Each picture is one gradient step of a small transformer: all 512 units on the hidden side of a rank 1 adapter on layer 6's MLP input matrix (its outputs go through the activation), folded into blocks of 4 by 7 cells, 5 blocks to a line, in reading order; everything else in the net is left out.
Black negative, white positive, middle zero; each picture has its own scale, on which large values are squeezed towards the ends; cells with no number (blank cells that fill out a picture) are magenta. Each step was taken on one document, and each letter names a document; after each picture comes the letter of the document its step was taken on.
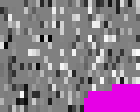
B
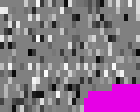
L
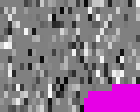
L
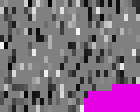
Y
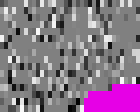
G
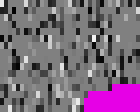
G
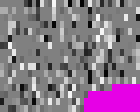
B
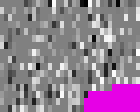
B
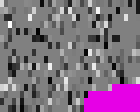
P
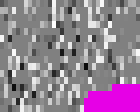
G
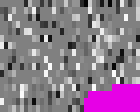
B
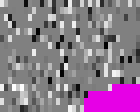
P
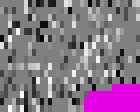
Y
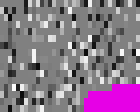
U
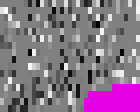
L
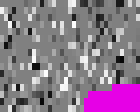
U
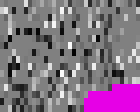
G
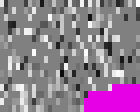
P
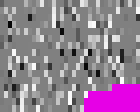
G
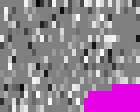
Y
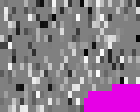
Y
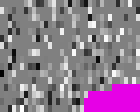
B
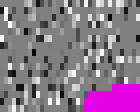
Y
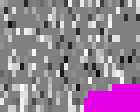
P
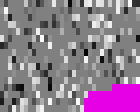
Y
